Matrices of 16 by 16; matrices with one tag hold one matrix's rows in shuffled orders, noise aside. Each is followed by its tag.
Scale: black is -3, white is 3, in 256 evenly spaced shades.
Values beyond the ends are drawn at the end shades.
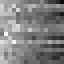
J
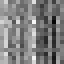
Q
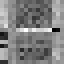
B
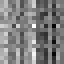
Q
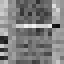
B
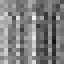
Q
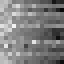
J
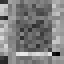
B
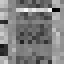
B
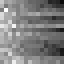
J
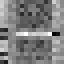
B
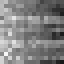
J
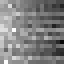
J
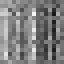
Q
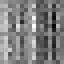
Q
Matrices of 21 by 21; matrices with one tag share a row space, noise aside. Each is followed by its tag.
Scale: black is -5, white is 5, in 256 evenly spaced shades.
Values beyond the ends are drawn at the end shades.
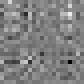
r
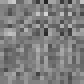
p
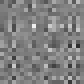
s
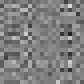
r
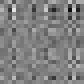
s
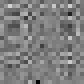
r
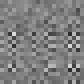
s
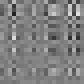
s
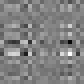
r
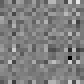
s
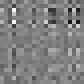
s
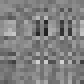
p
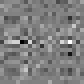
r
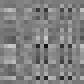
p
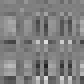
p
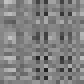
p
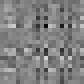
p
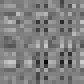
p
